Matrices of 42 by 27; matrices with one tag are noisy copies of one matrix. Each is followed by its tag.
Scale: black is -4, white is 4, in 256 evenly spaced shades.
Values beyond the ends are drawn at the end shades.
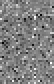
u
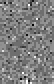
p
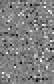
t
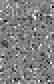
u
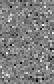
t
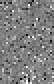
p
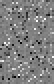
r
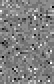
u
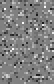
t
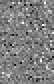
t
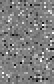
t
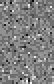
p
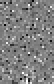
p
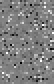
t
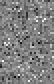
r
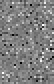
t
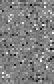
t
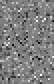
r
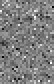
u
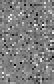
t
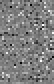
t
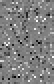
r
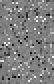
r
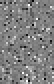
p
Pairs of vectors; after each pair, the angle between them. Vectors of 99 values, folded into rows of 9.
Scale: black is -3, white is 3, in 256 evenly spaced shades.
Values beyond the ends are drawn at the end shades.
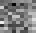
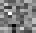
partly aligned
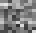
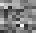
nearly parallel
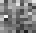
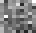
nearly parallel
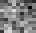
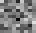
orthogonal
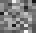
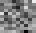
nearly opposite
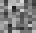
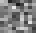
partly opposed
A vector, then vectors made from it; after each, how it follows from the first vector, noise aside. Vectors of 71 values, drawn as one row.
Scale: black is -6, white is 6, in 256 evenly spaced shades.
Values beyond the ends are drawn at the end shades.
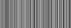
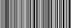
scaled up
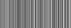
negated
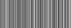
negated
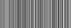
negated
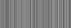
shrunk
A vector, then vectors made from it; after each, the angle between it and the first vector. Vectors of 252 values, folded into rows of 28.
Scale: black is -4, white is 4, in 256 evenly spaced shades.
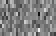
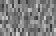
partly opposed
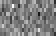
partly aligned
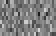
nearly parallel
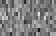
nearly opposite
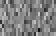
nearly opposite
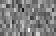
orthogonal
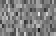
nearly opposite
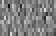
partly aligned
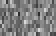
nearly parallel
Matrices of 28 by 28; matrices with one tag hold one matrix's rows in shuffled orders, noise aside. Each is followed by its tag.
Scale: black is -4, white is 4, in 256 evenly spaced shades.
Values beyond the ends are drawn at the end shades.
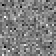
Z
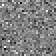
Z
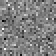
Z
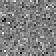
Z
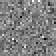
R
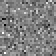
Z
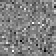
R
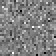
R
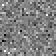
Z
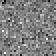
Z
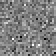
R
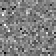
Z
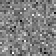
R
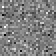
Z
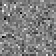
Z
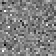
Z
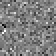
Z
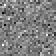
Z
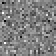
Z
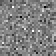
R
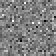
R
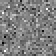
Z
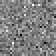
R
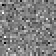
Z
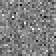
R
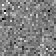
Z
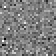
Z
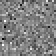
Z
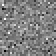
Z
